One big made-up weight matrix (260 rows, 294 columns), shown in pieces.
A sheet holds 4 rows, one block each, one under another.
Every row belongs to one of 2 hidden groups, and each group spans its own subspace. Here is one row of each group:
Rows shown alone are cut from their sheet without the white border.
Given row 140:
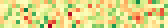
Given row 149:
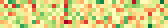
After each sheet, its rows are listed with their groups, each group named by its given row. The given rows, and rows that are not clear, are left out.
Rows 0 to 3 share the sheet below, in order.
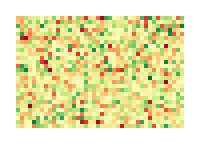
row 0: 140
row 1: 140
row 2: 149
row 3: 149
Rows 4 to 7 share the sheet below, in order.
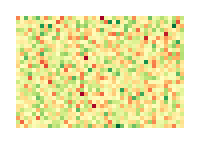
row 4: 140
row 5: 140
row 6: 149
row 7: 140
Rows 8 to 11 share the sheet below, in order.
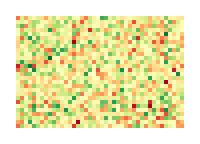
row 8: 149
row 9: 149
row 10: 149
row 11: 149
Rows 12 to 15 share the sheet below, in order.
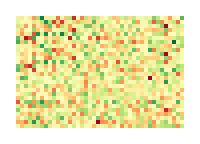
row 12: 149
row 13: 149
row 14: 149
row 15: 149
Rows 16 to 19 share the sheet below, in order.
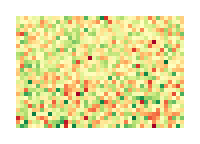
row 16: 140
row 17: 149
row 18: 140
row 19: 140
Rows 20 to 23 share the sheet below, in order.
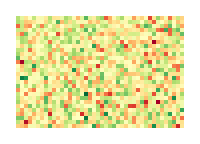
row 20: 140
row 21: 149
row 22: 149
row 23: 140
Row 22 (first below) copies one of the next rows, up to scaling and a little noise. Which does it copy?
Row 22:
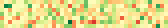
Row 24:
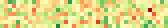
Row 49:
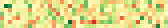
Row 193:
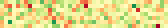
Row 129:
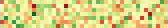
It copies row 49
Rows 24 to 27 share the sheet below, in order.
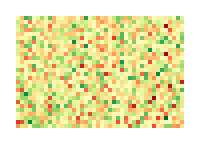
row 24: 149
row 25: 149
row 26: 140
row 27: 149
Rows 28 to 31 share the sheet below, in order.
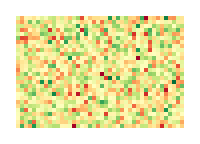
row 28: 140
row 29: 149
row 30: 140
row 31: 149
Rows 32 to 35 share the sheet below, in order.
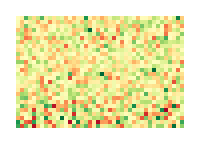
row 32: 149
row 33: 140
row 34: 140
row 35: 149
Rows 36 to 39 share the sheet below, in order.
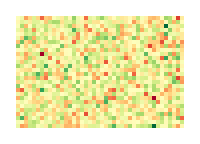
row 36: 149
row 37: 140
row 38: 140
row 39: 140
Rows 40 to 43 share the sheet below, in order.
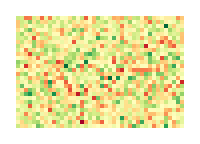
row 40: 149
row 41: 140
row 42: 140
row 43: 149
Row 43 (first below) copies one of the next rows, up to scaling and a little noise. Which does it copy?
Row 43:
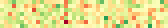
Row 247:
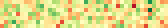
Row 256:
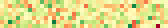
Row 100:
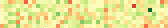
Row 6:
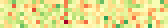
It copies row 6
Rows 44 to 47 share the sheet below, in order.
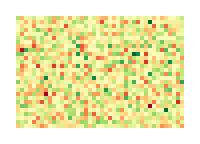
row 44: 149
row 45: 140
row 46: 140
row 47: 149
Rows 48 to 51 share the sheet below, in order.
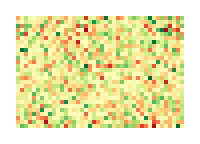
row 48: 140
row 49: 149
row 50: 149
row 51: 140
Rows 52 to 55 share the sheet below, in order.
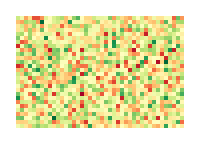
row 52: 140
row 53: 149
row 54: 149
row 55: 149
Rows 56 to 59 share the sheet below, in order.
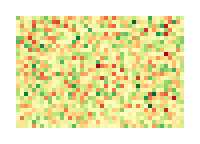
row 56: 149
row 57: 149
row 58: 149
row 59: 149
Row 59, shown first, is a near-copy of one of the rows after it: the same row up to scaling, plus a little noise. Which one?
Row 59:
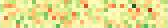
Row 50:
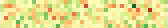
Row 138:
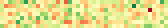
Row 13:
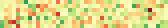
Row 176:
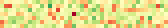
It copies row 50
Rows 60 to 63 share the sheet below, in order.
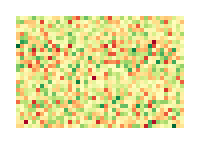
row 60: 140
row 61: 149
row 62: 140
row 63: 149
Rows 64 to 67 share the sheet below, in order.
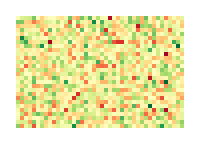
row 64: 140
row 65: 149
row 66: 149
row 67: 149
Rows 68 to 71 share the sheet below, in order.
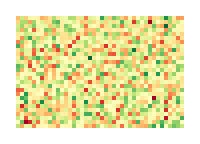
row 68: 149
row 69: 149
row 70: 140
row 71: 149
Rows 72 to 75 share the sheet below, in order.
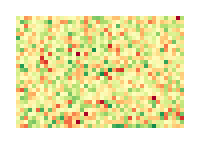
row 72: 149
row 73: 140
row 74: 140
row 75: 140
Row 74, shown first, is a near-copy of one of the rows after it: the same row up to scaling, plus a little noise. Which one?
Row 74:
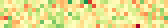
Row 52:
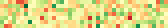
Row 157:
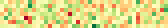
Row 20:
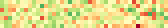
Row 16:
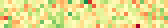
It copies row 16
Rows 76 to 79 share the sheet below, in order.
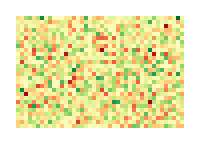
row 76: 149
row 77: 149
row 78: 149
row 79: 149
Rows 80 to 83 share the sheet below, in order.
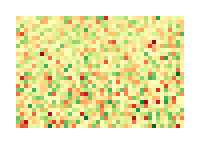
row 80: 140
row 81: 140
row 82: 149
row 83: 140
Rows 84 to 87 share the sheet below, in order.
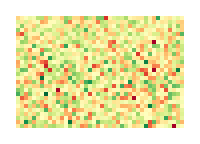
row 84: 140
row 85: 140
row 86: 140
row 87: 149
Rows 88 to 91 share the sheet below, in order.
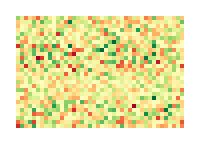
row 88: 140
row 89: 149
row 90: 140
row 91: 149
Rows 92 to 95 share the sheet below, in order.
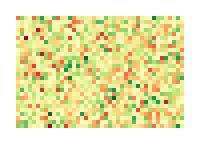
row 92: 149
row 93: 140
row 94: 140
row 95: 140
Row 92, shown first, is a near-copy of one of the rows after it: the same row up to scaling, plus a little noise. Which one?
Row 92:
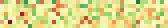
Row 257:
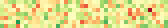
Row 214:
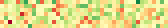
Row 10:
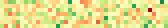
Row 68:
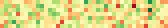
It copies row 214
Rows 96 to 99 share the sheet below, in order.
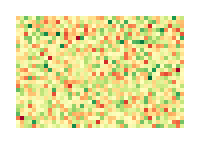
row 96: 140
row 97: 140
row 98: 149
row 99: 149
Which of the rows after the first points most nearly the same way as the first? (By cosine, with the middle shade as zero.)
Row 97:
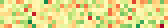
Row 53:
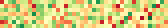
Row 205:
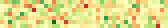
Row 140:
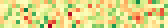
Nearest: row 205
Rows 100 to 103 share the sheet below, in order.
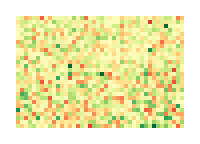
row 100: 149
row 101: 149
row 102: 140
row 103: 140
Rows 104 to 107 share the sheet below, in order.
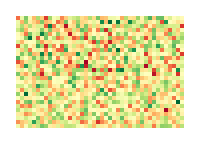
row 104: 140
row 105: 140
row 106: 149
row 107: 149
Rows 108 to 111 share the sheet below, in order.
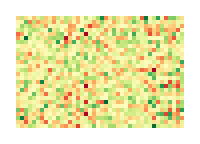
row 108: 140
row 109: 140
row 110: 140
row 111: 140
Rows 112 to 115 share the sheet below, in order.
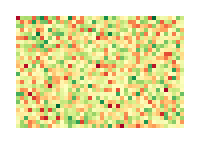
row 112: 149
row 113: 149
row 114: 149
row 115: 140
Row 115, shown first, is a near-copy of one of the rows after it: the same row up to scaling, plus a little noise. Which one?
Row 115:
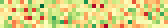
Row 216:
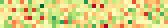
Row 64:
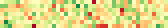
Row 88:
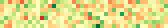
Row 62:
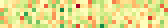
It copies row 216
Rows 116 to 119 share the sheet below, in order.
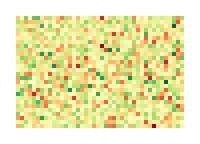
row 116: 140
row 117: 140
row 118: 149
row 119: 140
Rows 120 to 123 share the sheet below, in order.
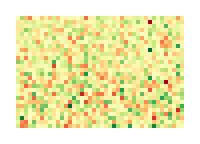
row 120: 149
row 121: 149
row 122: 149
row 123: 140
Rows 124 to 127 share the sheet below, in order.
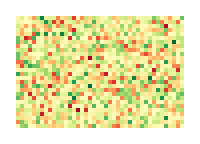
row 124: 149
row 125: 149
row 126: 149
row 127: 140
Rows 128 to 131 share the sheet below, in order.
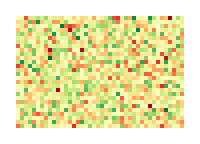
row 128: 149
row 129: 149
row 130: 140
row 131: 149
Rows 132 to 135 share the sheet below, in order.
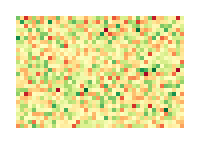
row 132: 149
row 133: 140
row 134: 140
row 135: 149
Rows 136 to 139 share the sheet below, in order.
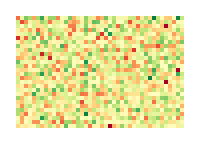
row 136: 149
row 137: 140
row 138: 149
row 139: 140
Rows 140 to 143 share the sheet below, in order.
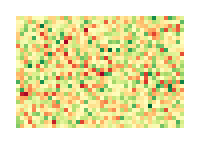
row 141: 140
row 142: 140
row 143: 149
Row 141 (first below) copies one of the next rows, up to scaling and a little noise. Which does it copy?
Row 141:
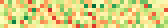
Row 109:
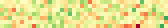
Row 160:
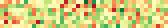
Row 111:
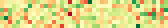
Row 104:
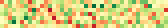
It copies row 104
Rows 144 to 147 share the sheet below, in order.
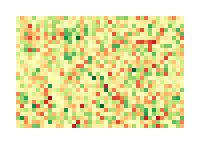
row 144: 140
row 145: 149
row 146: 140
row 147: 149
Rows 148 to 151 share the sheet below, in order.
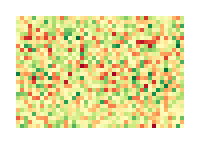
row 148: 140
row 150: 149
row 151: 140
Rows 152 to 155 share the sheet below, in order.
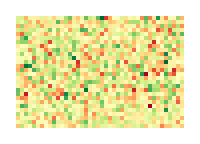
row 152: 140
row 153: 149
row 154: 140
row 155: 149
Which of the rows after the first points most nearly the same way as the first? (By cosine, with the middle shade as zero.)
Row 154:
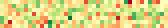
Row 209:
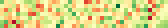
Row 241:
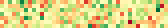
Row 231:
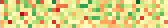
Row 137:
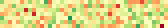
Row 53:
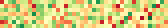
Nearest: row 137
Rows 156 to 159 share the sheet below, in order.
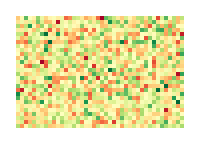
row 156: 140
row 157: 140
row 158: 149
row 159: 149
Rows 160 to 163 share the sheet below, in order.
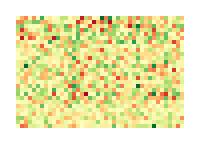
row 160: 140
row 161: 149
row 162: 149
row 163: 140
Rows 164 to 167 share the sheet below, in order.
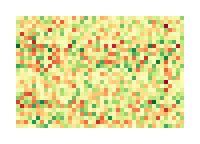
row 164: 149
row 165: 149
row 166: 149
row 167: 149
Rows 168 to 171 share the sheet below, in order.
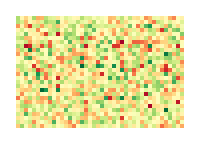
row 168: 140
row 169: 149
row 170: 140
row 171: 149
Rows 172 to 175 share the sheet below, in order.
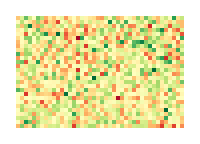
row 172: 140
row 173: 140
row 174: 140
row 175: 149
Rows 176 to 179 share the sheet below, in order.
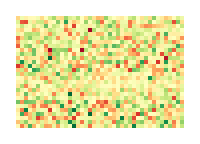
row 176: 149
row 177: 149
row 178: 149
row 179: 149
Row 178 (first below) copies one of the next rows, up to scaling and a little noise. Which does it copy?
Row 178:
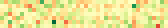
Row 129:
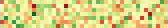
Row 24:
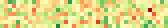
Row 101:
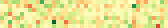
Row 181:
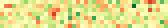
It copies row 101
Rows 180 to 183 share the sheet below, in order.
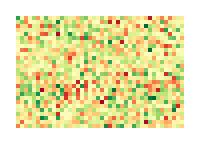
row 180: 140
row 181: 149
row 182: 140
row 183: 140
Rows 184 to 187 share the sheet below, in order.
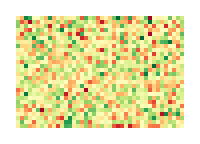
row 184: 149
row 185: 149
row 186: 140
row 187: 140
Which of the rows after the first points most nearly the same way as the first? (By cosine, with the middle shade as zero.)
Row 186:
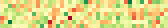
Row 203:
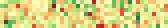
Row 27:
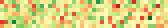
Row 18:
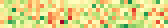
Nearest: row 18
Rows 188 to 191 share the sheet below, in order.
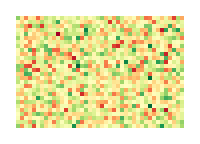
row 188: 140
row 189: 149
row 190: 149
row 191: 149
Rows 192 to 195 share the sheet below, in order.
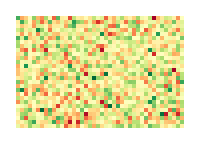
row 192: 149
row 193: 149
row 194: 140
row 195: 140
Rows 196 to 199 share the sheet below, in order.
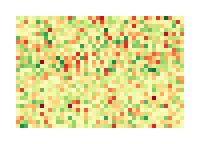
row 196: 140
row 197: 140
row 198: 140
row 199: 140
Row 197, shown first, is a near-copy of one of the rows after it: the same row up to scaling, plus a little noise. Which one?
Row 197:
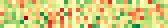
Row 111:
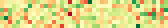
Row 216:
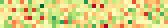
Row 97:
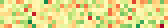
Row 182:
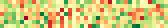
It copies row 182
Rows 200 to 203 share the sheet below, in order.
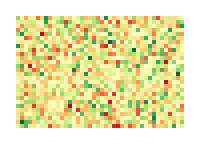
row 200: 140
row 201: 149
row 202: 149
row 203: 140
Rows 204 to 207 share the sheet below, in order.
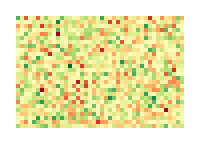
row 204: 140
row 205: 149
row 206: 140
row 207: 149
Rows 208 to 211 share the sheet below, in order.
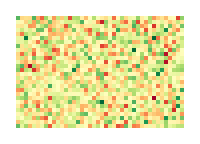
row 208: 149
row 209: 149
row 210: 140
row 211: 140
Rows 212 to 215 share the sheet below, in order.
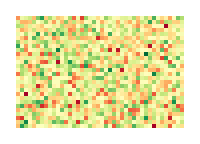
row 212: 149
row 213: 140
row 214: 149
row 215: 140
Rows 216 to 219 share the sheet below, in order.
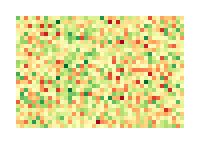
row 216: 140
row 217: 140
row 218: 140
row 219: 149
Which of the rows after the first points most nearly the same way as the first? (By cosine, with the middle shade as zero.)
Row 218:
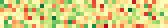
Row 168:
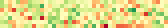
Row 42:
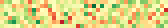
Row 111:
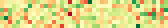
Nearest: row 168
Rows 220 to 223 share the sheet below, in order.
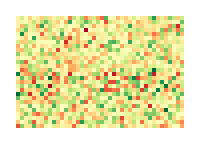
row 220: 140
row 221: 140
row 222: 149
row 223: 149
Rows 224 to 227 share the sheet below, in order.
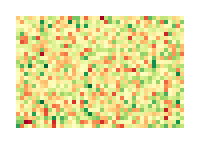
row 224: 140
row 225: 140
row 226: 149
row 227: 149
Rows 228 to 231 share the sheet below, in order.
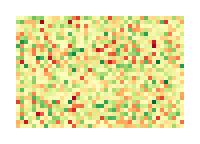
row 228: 140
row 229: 149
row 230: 149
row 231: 149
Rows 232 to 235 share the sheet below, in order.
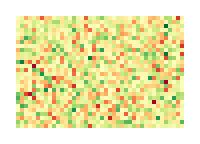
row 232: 149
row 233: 149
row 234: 149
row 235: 149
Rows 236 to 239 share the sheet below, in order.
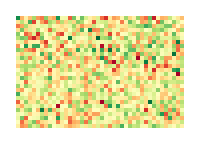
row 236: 149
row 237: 140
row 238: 149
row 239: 140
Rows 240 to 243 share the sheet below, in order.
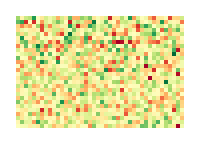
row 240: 140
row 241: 140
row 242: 149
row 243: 140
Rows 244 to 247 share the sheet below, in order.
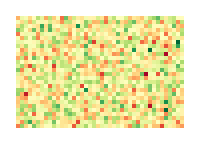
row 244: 140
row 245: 149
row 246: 140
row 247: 149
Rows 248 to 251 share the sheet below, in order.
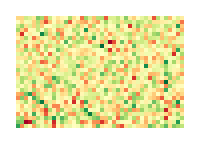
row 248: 140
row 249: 140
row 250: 149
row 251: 149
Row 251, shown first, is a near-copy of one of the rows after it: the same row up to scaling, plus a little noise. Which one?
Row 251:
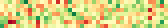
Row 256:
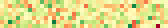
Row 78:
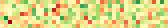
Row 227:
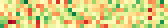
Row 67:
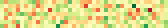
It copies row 227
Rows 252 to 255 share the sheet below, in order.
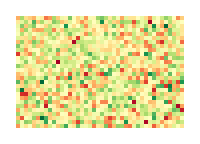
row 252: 149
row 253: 140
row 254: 140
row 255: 140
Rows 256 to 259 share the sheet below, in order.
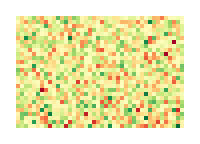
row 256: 149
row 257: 149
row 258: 140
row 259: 140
